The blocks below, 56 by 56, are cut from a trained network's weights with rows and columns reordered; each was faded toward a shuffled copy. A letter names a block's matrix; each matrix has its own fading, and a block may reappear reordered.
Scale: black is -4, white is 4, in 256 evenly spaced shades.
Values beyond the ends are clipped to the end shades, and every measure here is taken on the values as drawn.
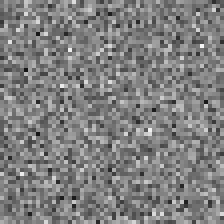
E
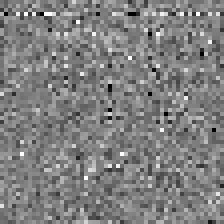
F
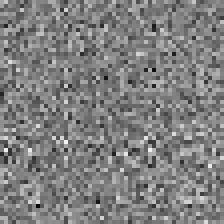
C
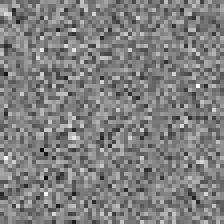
C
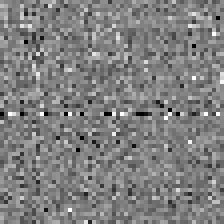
F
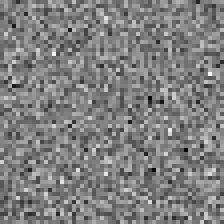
E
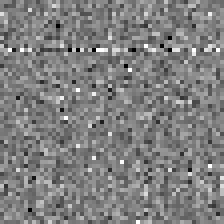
F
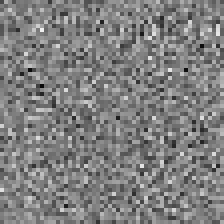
C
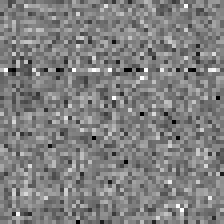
F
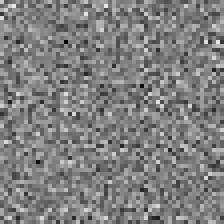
C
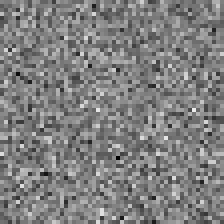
E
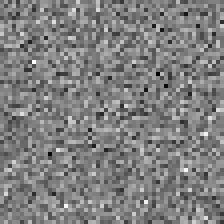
E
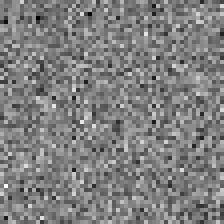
C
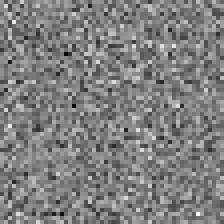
C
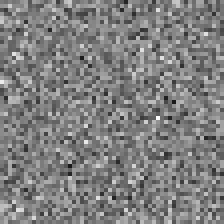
E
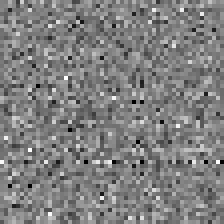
F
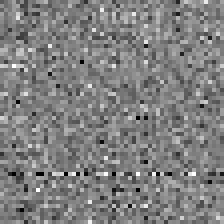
F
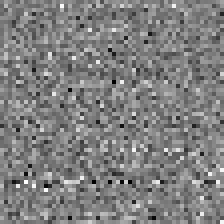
F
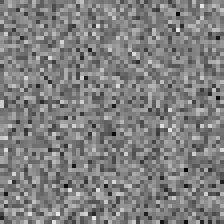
E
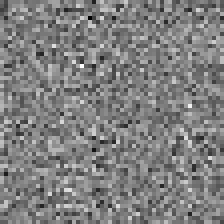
C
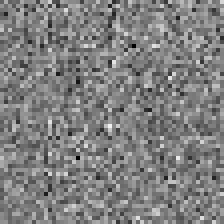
C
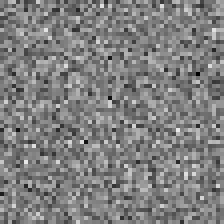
C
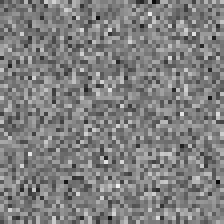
E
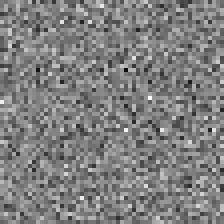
C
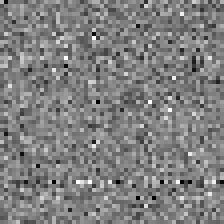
F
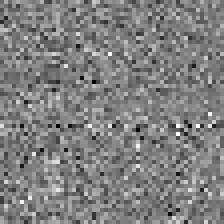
F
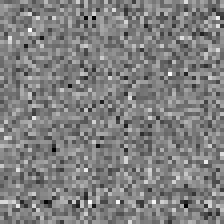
F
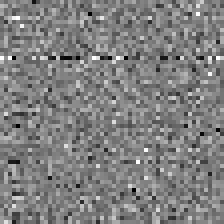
F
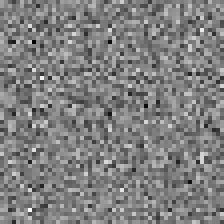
C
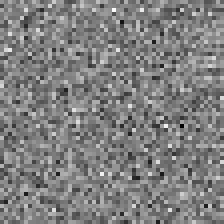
E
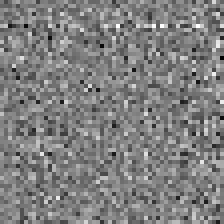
F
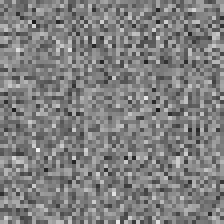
C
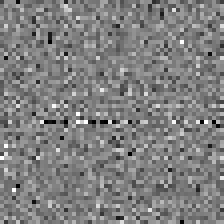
F
